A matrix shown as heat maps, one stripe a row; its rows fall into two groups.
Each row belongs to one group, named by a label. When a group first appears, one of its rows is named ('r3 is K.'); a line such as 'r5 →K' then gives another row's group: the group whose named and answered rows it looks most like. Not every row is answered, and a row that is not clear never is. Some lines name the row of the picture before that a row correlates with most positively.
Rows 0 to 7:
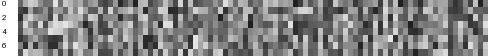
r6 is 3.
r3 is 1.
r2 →1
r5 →3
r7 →1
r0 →1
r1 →3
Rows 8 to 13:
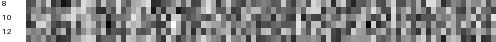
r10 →1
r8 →3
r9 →3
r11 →3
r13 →3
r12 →1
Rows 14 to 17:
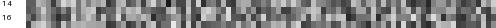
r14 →1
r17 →1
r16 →3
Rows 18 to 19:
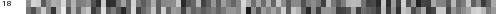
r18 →1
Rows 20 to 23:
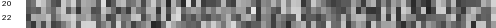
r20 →1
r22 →1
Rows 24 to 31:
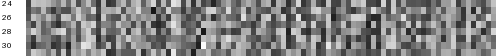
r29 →3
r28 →1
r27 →3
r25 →3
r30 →3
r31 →1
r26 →1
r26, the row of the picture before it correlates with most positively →22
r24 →1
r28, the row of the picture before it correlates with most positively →22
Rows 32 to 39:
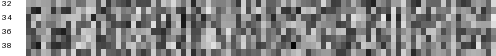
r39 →1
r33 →3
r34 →1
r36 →3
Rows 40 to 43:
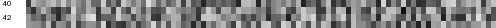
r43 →1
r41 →3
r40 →1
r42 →3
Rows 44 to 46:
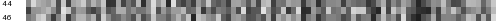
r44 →1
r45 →1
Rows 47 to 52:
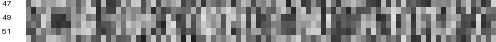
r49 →3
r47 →1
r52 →1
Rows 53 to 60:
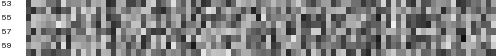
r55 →1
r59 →1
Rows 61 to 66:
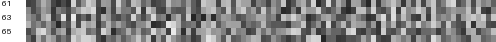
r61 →3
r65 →1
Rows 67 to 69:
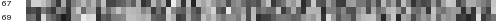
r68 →3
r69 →3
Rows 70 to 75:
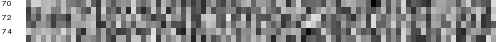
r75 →1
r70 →1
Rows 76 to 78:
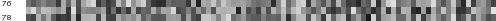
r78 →3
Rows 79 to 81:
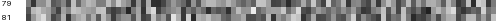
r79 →3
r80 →1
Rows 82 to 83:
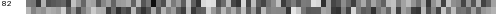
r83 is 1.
